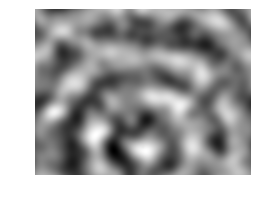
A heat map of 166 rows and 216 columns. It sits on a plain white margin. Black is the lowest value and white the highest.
Slope: none. Rings: centred on the bottom middle. Odd rows or columns: none. Ninth with the lowest average: bottom middle. Average level on the scale: 50%. Grain: smooth. Lone odd cells: none.
